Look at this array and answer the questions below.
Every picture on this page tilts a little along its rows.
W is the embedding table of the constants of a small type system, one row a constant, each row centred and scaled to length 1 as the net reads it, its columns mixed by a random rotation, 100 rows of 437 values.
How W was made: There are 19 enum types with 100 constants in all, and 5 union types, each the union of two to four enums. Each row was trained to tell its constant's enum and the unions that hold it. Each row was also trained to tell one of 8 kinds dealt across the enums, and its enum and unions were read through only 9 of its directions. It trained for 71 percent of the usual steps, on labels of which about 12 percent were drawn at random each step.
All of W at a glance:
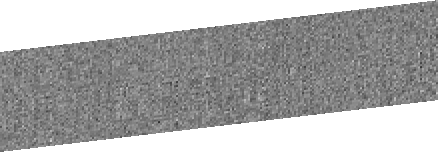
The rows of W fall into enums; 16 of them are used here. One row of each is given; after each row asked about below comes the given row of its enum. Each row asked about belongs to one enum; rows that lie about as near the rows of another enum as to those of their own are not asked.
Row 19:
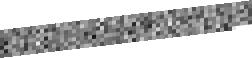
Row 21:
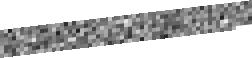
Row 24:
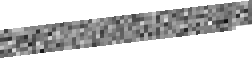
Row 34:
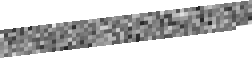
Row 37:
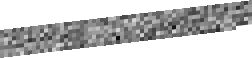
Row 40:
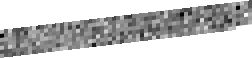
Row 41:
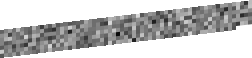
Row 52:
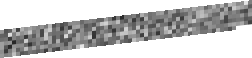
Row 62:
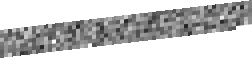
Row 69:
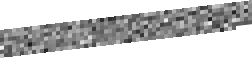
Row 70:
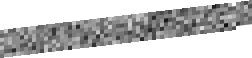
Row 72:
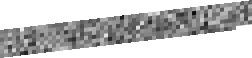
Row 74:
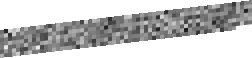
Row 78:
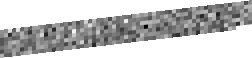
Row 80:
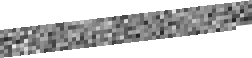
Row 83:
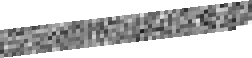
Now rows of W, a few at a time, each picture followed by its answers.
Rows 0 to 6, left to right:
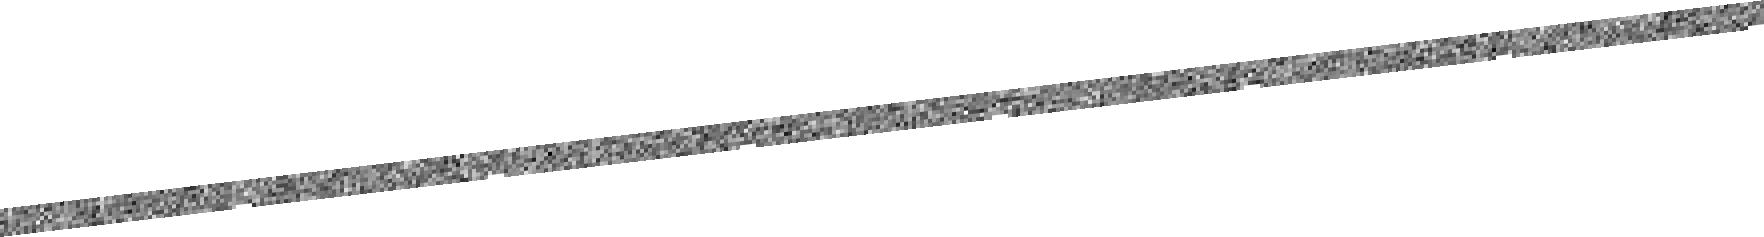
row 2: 37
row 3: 24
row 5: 83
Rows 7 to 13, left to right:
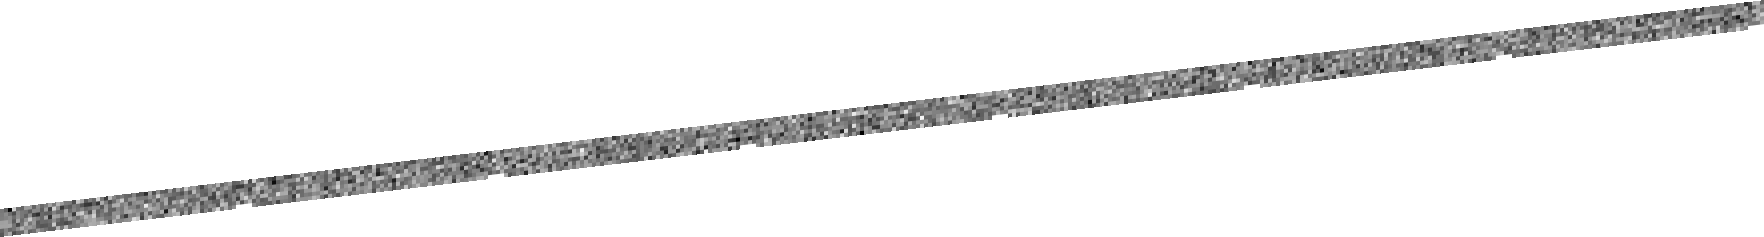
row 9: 72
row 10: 78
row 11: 34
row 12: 21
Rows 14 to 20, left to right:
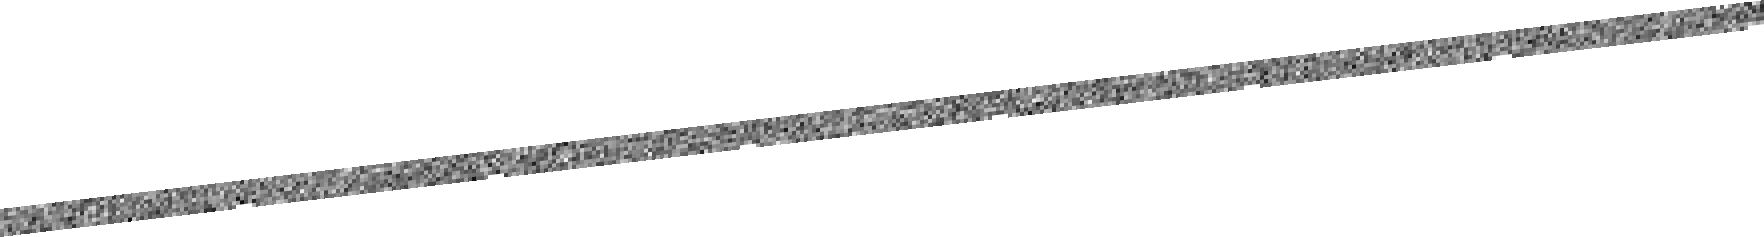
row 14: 52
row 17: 37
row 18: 72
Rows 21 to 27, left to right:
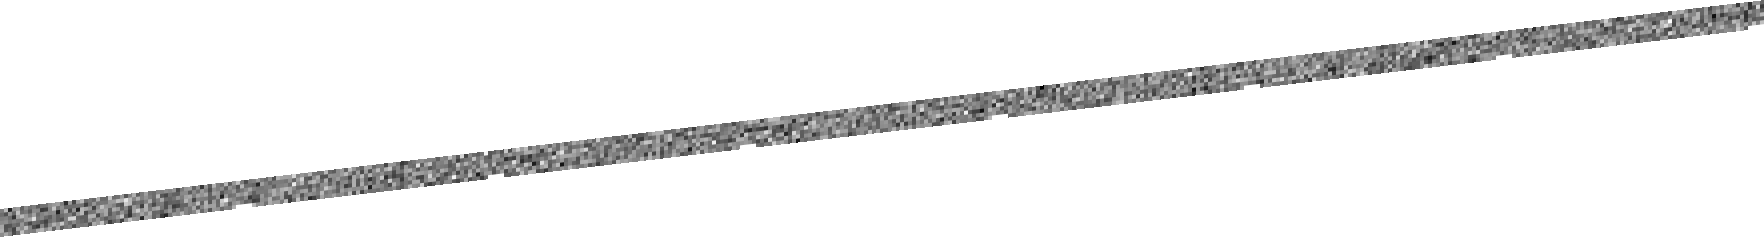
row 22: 70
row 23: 24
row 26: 40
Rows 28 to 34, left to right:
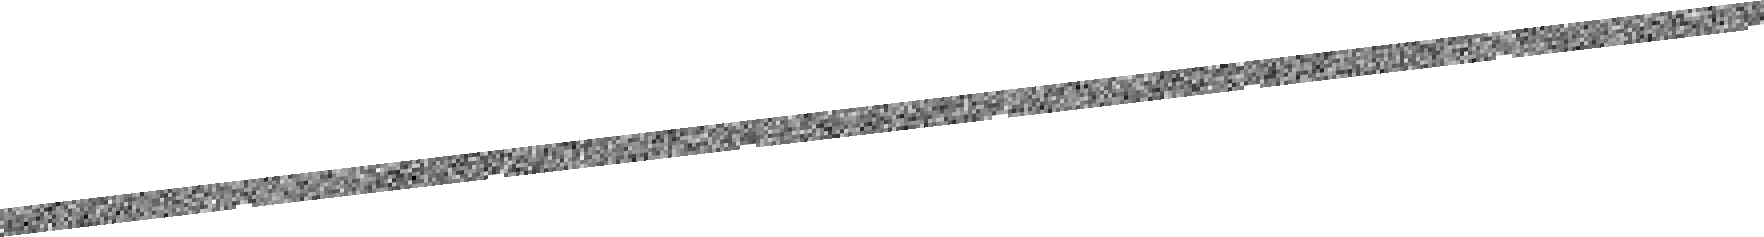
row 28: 41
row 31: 78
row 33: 21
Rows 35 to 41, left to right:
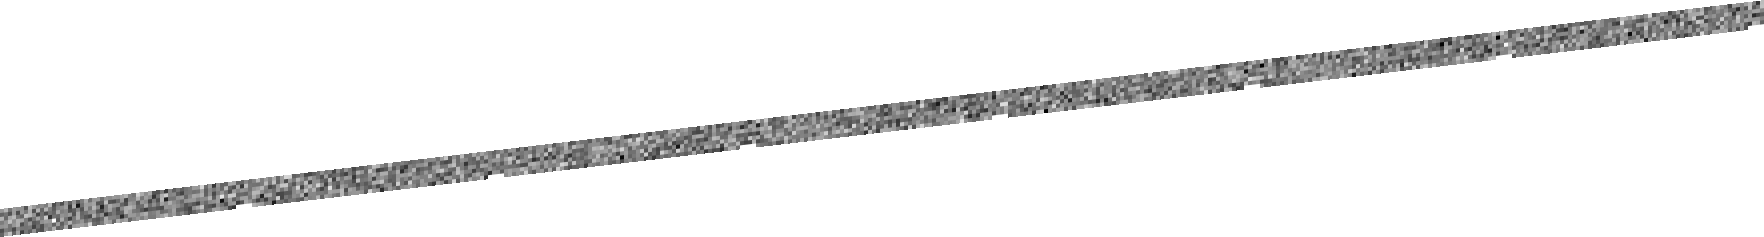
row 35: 62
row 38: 40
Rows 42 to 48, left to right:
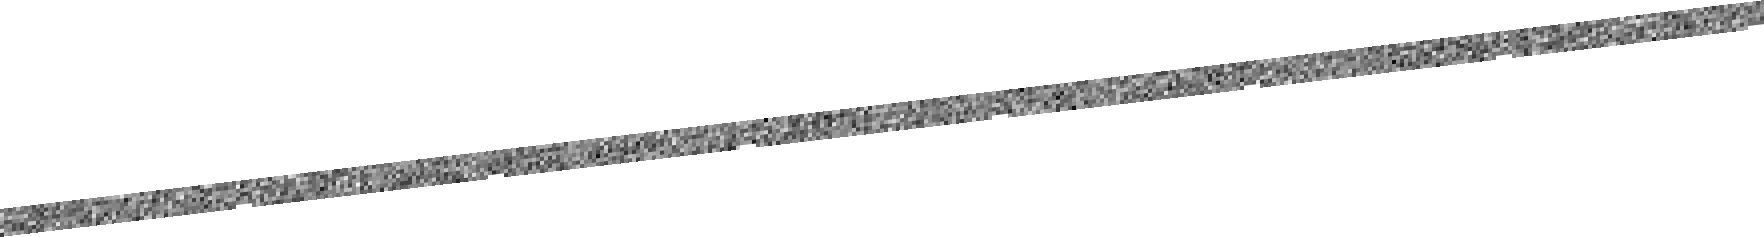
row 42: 34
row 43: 52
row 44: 19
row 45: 52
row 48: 21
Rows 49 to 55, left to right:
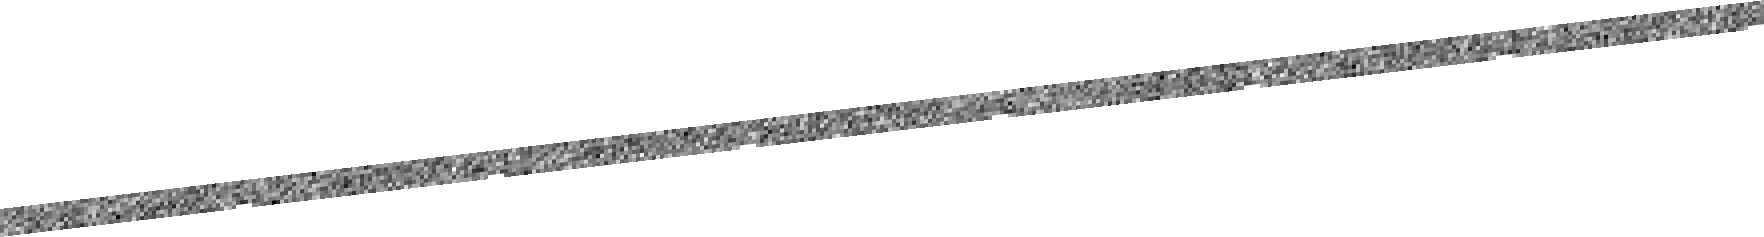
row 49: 37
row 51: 72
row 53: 70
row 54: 80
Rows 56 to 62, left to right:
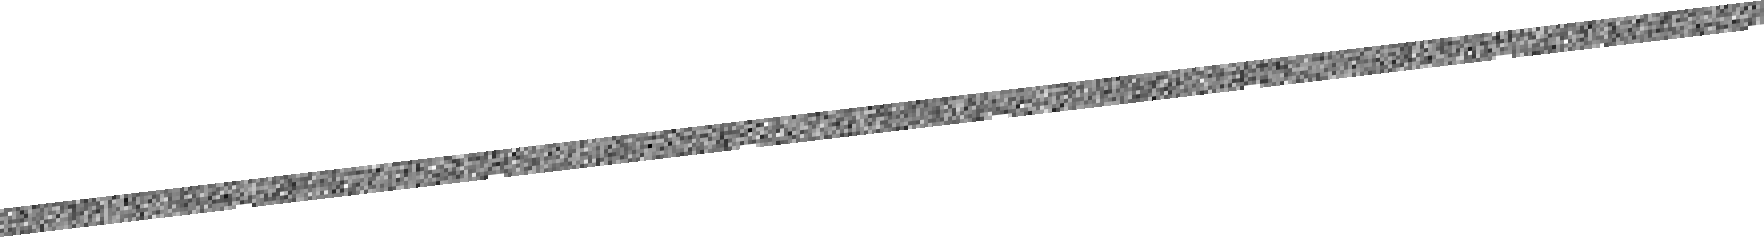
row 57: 34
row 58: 78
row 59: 80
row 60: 69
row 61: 40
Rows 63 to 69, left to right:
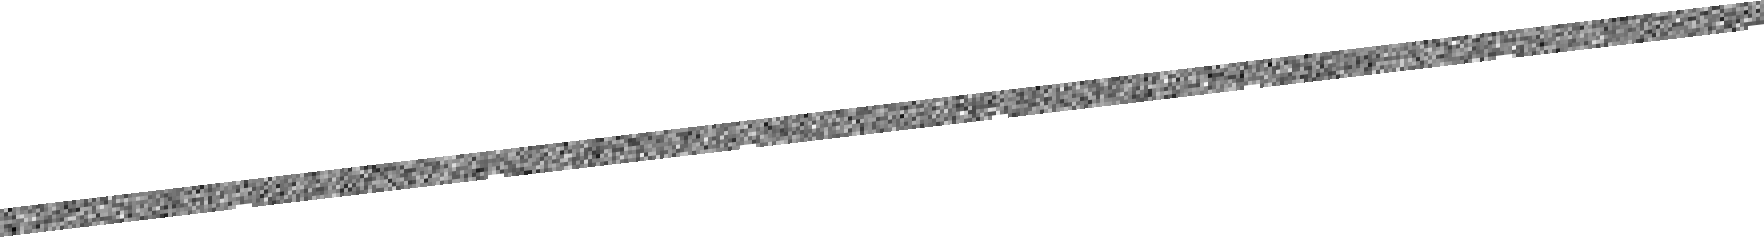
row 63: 21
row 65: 72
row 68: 74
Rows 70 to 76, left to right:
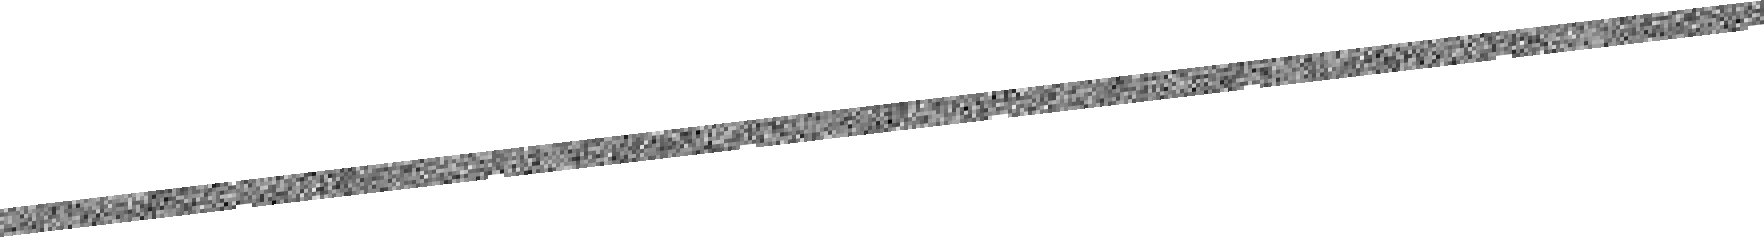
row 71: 72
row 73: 40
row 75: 19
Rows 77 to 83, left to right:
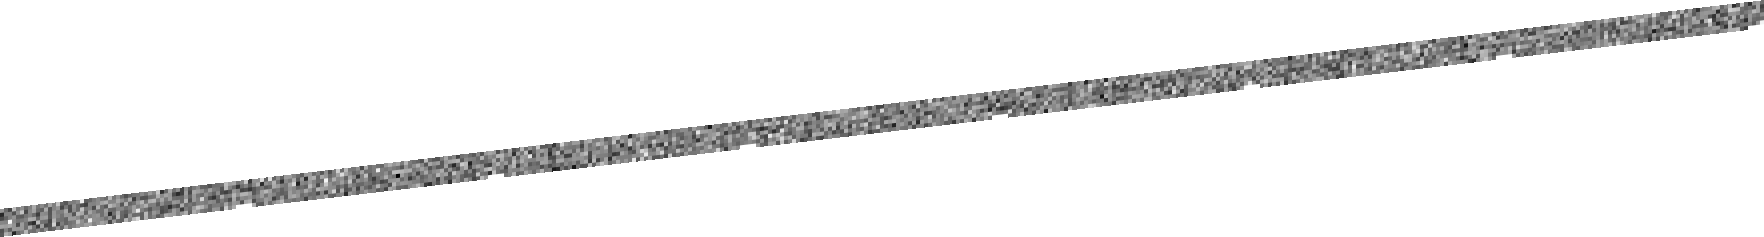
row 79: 78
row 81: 19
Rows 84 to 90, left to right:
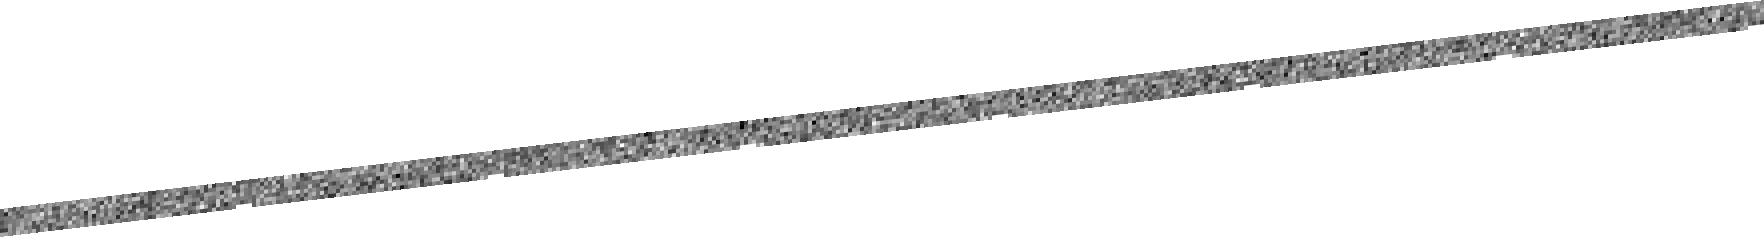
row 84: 70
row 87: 69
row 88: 37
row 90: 80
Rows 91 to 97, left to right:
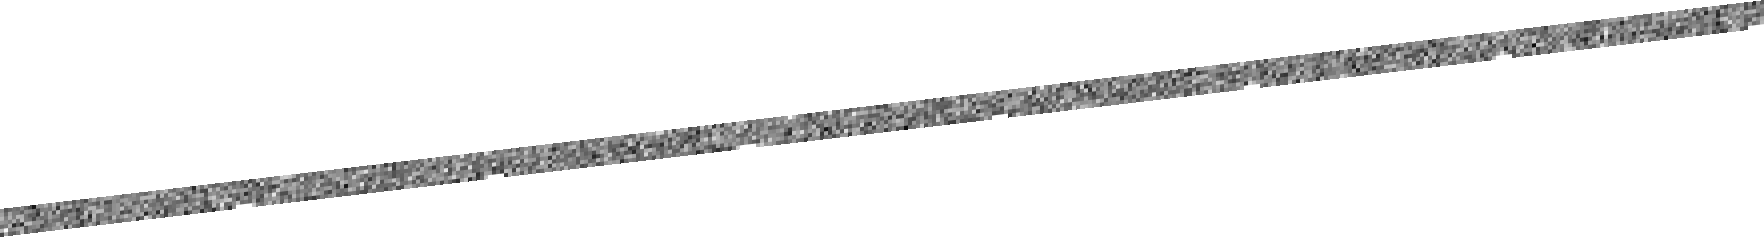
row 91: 34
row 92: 80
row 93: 19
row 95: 40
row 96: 19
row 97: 83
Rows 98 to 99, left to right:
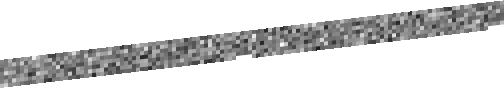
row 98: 78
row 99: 34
